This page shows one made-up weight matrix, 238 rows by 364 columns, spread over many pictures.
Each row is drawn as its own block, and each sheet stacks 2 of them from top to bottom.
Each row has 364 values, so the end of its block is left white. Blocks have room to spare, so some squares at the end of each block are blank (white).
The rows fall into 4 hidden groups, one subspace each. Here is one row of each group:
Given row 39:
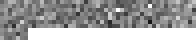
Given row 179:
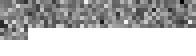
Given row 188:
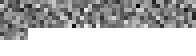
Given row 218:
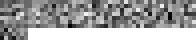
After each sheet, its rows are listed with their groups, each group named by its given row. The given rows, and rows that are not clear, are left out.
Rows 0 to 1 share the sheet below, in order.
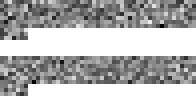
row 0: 39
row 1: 39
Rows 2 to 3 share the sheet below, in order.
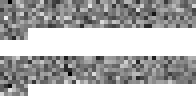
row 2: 218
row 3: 188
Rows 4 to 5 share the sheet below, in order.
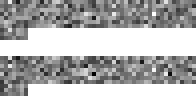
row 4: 218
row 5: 218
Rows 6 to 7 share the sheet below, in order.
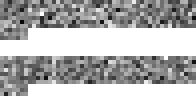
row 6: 39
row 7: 218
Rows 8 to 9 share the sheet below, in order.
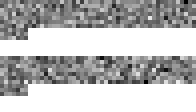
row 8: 39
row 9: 179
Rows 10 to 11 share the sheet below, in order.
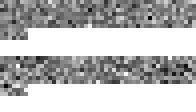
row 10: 39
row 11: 179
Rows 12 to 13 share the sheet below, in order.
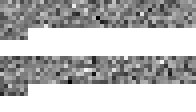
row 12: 179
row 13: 218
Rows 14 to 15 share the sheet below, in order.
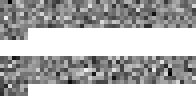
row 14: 218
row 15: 218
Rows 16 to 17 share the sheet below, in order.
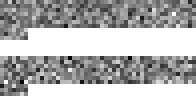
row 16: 179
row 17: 179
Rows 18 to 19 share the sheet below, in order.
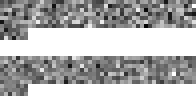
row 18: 218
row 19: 188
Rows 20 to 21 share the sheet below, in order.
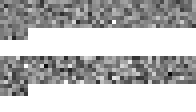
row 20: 188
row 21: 188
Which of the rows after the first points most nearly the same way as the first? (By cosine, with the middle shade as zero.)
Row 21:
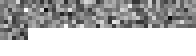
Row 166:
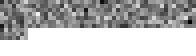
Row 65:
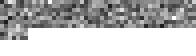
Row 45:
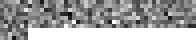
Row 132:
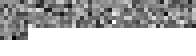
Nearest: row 45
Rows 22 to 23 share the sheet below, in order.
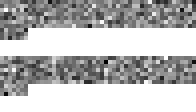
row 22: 39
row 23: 218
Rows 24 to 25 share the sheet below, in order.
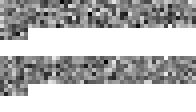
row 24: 179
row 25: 218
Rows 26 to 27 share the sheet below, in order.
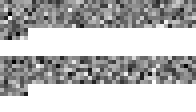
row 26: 39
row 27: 179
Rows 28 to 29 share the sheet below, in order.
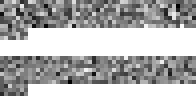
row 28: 188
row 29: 218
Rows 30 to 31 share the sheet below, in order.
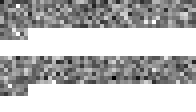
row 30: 179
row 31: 218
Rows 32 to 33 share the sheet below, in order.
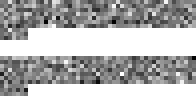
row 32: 218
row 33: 179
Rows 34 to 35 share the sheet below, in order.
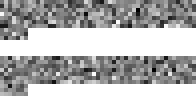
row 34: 179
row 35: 218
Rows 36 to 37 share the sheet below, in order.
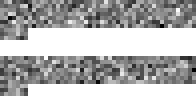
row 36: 39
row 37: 179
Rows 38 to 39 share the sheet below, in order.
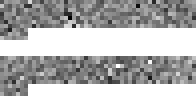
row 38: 188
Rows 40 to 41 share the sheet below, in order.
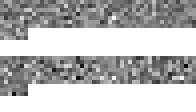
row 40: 218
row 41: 188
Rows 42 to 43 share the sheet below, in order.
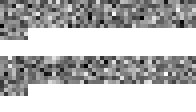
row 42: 179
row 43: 218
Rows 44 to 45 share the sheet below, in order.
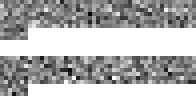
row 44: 179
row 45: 188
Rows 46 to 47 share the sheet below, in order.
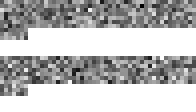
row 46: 218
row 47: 179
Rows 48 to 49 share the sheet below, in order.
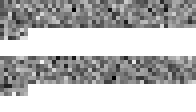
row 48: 179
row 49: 188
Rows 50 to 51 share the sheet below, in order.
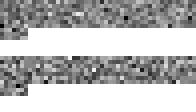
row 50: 179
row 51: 179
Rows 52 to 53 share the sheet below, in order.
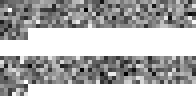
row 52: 218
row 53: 188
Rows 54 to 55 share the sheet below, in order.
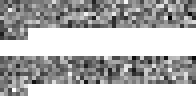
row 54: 218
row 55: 179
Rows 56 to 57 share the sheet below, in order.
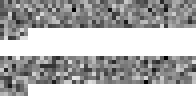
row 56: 179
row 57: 218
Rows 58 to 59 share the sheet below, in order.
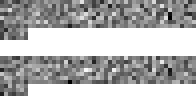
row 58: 218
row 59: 218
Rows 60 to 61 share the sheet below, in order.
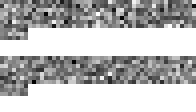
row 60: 179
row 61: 39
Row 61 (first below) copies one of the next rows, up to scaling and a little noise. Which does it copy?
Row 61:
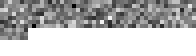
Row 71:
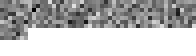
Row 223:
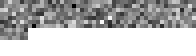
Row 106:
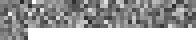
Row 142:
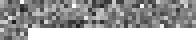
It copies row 223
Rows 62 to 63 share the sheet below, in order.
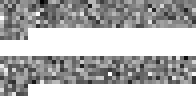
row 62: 179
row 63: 39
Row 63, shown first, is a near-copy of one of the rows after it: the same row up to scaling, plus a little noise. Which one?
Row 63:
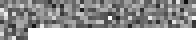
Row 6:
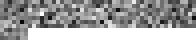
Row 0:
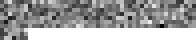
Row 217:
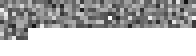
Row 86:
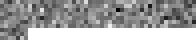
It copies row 217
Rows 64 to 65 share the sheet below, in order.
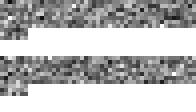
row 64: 39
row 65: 39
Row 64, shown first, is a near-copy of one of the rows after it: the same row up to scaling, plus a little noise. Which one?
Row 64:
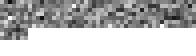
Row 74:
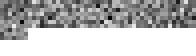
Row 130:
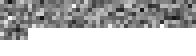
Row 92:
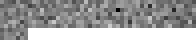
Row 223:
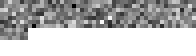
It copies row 130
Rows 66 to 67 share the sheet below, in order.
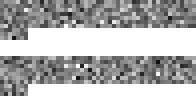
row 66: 188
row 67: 188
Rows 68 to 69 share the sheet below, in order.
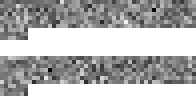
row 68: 179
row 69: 179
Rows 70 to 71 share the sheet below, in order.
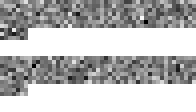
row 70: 179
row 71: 39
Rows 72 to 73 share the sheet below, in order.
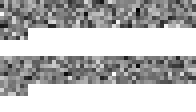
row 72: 179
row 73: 218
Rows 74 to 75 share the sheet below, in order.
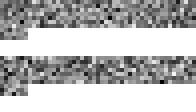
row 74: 39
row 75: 39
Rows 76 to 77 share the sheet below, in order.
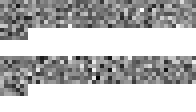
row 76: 179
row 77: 179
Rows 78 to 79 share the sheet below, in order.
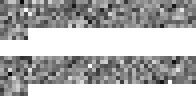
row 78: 39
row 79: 39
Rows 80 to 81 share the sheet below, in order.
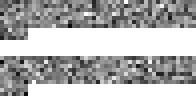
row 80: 218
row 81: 188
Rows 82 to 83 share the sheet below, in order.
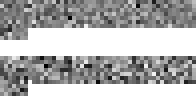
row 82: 188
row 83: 188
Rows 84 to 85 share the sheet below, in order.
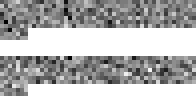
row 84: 188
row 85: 179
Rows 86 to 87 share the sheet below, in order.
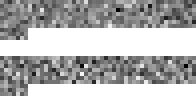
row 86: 39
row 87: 188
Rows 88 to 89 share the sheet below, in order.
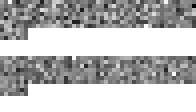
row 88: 218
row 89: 188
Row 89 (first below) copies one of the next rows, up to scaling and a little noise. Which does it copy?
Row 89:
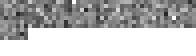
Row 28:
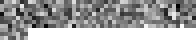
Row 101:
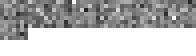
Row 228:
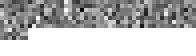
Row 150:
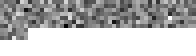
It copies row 101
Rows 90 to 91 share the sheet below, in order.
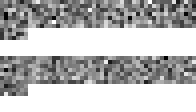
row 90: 39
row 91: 218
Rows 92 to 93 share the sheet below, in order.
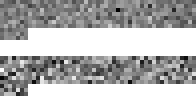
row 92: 39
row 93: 39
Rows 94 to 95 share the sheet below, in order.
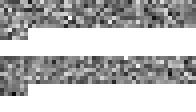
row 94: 188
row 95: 218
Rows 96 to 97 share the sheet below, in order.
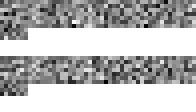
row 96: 218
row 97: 218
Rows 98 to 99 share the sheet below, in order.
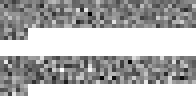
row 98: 188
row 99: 188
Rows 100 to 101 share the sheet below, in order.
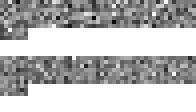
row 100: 218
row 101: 188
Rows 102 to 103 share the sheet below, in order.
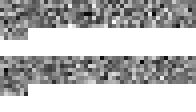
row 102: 218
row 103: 218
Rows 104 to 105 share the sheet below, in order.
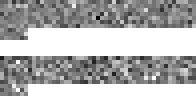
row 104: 179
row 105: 179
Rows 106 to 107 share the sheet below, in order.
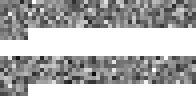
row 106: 39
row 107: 218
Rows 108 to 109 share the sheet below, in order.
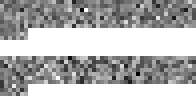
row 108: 188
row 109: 179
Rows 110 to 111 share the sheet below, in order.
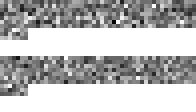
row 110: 179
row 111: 188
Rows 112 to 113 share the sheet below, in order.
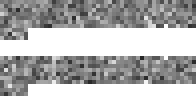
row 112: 179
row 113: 218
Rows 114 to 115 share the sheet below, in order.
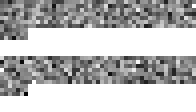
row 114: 218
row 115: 188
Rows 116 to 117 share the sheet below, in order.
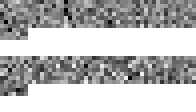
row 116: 188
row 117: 179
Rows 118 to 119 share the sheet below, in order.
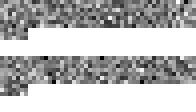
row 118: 39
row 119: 179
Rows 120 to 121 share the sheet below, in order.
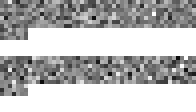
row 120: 218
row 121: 39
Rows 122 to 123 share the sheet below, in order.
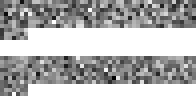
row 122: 39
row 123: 188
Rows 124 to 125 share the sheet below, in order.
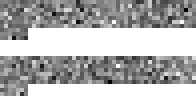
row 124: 188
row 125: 39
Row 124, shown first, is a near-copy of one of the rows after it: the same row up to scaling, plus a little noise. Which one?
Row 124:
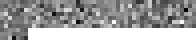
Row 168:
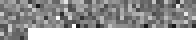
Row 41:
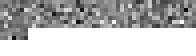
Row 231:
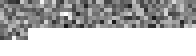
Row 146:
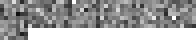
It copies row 41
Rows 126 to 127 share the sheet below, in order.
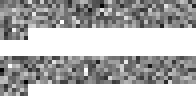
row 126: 179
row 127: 179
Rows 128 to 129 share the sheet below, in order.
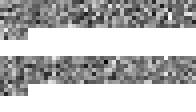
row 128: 218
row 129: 218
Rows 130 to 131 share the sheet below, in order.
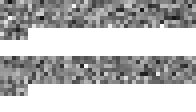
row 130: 39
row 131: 188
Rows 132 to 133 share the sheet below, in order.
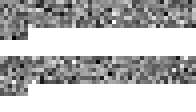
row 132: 188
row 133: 39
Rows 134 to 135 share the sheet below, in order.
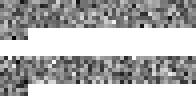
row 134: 188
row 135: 179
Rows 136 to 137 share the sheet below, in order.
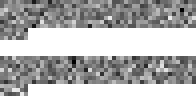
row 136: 39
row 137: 179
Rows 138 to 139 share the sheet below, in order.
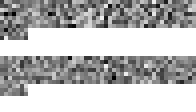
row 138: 218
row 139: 179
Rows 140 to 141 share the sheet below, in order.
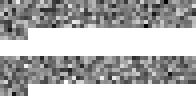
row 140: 218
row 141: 188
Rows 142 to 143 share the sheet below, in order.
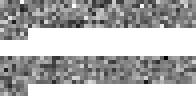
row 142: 39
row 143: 218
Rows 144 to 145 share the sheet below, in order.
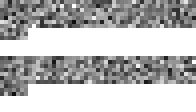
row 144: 39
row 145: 218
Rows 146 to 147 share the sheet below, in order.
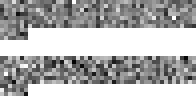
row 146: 188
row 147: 39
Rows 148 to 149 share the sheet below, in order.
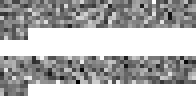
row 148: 218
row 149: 179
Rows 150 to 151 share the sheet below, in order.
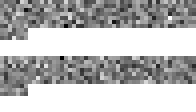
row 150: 188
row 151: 179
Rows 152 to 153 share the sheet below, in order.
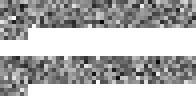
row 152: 39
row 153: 188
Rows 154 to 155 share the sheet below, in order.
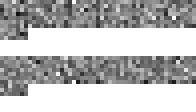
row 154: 188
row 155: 188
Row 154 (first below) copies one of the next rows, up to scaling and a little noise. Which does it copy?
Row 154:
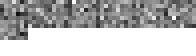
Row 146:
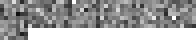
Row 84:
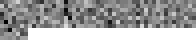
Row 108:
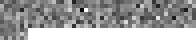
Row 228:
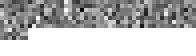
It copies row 146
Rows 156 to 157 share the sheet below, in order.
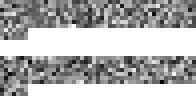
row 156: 218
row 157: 39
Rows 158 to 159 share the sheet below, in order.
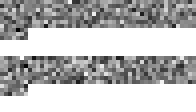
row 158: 179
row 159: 39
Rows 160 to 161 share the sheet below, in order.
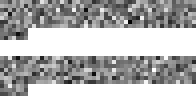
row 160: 179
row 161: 218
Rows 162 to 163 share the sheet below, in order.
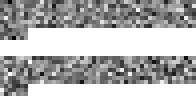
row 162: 218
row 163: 39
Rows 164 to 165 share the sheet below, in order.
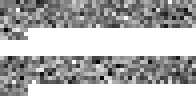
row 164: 179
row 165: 39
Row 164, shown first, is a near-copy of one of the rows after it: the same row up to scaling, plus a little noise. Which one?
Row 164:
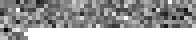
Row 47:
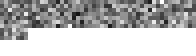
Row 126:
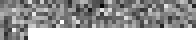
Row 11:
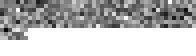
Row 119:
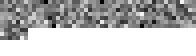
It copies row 11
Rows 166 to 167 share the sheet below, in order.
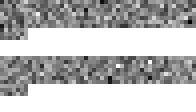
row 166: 179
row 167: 39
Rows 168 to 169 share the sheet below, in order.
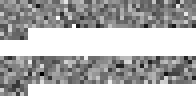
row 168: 188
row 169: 39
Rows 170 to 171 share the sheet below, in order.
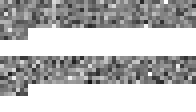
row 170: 218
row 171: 39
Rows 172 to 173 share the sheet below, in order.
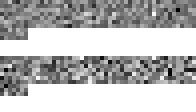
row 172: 218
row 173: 218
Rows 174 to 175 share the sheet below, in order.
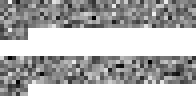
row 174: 218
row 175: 39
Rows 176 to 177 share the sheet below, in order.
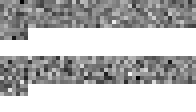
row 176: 188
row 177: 188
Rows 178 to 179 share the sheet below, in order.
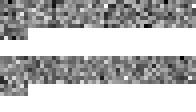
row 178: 218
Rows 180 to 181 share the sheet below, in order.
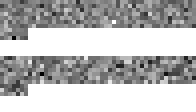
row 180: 188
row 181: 39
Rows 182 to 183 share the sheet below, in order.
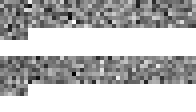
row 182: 188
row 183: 179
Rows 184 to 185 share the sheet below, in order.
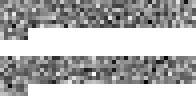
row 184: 39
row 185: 218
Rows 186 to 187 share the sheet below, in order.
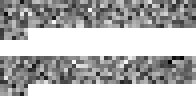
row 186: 39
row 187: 179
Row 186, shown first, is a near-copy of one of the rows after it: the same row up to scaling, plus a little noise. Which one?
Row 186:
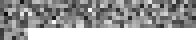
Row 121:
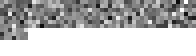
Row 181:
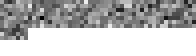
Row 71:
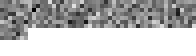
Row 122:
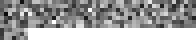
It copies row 122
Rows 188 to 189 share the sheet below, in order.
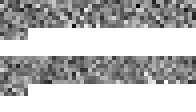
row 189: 179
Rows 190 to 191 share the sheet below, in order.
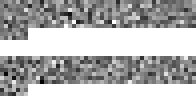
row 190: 188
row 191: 39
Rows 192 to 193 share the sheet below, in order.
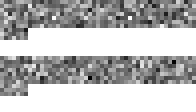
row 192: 39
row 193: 39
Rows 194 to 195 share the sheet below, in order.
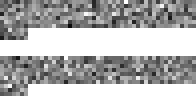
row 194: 218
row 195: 188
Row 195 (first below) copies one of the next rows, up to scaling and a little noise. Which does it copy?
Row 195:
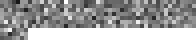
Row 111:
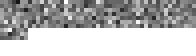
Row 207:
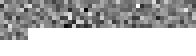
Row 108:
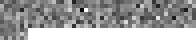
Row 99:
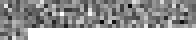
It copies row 111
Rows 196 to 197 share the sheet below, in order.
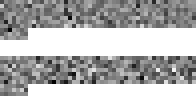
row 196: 188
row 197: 179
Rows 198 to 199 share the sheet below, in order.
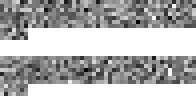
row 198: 188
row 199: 218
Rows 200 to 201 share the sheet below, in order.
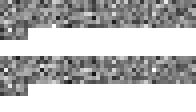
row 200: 218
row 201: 218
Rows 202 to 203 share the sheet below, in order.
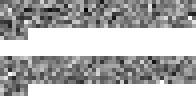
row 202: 218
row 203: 39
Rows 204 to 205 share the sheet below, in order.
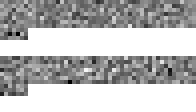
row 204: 179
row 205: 218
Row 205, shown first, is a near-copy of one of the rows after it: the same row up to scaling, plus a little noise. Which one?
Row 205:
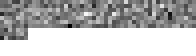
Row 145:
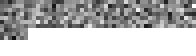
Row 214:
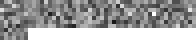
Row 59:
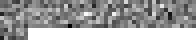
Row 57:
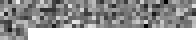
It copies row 59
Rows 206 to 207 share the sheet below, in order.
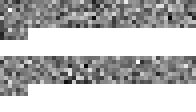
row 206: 218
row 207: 188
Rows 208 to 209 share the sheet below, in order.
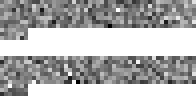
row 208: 39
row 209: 188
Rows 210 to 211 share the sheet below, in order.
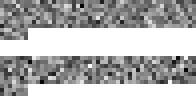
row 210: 179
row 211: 39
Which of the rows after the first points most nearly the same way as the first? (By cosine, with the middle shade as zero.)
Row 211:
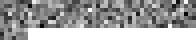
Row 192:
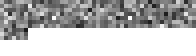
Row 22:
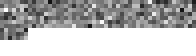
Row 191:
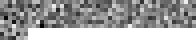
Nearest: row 191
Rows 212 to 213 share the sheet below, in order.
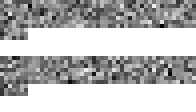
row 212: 39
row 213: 218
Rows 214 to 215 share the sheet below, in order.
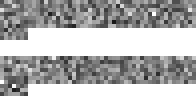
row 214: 218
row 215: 179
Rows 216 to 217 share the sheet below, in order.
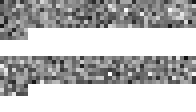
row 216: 179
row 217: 39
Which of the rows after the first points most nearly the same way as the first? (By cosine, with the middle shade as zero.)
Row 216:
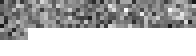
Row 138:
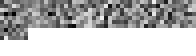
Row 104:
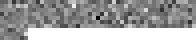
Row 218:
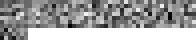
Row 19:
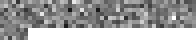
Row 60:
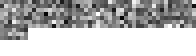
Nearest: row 104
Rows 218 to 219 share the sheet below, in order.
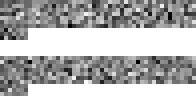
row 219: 188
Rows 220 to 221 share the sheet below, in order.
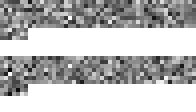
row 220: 188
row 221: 39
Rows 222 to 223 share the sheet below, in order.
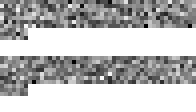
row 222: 179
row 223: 39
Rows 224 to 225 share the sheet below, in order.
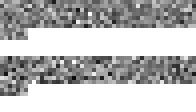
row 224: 188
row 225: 39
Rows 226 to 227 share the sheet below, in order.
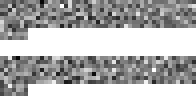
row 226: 179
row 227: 218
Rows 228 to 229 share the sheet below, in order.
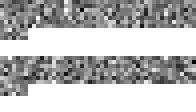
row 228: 188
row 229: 218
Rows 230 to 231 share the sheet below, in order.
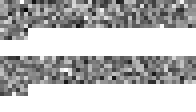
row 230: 39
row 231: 188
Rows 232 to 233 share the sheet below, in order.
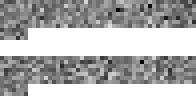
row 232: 39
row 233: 218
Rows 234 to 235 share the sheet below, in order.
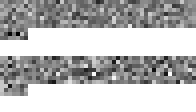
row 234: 179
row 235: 218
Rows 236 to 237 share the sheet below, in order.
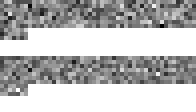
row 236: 39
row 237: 179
